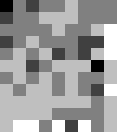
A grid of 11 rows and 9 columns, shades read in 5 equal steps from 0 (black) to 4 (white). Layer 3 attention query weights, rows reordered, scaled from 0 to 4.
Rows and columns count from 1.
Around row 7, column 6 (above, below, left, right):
3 3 2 2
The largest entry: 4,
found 8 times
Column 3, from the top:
1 2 2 3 2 1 2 3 3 3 4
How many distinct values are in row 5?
4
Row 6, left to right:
3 3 1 2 3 3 3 0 3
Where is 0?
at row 1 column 1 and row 6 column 8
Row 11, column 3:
4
